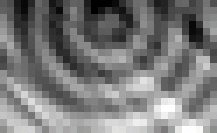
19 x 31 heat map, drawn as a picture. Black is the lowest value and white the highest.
Rings: centred on the top middle. Slope: up to the bottom. Ninth with the highest average: bottom right. Odd rows or columns: none.
